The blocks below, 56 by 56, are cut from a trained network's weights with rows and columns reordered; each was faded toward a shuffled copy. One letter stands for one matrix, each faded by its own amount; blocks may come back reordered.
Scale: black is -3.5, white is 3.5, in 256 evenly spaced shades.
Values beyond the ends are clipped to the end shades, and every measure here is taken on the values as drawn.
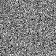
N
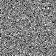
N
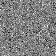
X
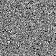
N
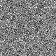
N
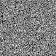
N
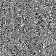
X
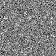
N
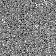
X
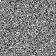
N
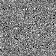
X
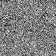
N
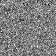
N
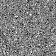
X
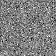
X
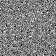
X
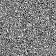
N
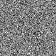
N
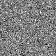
N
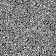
X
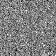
X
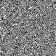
N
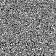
N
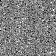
X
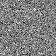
N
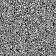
X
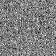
X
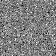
X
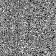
X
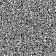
X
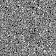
X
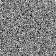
N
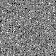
X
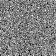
X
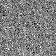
X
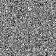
N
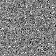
X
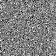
N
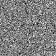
N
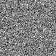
N
